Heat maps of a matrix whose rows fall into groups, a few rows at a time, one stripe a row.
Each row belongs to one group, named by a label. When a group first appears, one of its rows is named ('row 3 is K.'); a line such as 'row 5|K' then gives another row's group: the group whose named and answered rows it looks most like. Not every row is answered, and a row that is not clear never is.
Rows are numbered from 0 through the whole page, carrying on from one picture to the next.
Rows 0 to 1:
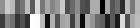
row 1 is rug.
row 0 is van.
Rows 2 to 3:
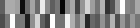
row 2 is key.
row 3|rug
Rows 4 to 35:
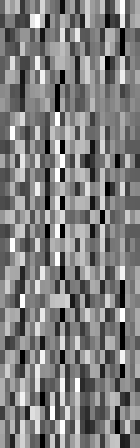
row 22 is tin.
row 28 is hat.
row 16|tin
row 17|rug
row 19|van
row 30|van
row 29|key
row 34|hat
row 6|hat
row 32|hat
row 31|hat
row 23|key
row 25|hat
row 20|tin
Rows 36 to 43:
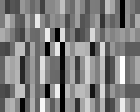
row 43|key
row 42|tin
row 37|van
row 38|van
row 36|hat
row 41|key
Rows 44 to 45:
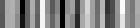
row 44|key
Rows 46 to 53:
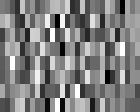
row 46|hat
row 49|key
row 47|van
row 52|hat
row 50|rug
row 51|rug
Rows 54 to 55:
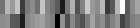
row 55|van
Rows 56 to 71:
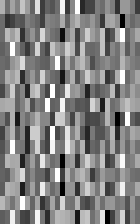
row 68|tin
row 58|key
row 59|rug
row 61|key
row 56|hat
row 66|rug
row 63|van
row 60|tin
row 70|hat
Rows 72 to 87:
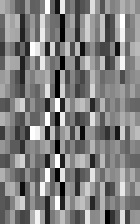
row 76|key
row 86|tin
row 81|rug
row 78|van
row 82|van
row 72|van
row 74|key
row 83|tin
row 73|key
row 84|van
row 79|tin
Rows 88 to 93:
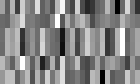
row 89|tin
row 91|key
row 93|van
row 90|key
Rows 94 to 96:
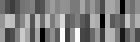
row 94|hat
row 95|van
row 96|hat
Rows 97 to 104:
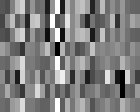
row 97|tin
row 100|van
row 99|tin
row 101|tin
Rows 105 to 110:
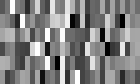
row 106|hat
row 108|rug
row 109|van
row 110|hat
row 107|van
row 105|rug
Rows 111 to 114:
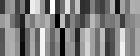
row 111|rug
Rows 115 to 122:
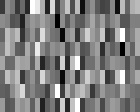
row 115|rug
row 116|van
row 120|key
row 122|hat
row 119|hat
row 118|van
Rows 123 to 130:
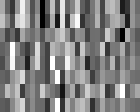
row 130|tin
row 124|hat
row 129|key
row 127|rug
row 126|rug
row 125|hat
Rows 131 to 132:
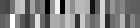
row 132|rug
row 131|tin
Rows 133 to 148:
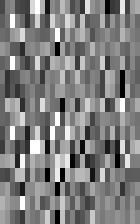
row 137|rug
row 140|key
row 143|rug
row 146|van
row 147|hat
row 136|van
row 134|rug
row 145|tin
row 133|rug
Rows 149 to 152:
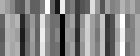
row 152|key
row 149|van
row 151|key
